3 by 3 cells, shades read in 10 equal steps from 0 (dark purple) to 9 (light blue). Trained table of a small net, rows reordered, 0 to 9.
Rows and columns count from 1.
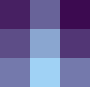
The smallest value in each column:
1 4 0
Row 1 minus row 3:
-4 -5 -5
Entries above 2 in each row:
1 2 3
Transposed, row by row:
1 3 5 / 4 7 9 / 0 2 5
